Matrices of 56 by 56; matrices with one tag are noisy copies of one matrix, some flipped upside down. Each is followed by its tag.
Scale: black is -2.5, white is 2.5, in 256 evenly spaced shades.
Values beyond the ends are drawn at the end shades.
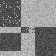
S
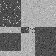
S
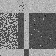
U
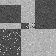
S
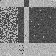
U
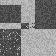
S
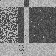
U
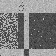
U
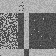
U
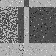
U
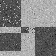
S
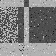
U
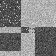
S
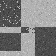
S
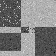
S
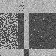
U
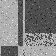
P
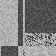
P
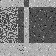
U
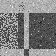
U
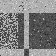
U
